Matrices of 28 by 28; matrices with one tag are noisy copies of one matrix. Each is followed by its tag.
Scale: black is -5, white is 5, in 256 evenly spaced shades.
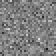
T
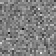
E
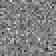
T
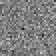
E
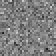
T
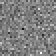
E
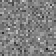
T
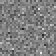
E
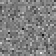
E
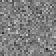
T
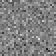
T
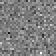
E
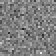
E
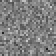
T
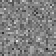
T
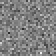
E
